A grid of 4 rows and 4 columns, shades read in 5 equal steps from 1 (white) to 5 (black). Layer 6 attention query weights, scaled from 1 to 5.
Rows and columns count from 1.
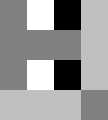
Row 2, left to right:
3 3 3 2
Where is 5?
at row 1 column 3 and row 3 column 3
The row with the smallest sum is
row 4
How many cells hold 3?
6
